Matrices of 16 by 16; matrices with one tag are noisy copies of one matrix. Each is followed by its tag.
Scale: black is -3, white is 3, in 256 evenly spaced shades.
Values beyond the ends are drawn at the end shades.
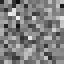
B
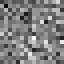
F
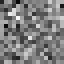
B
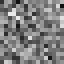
B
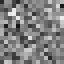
B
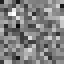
B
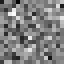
B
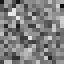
B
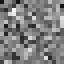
B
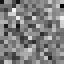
B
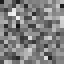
B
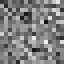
F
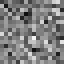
F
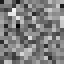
B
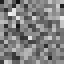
B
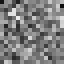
B
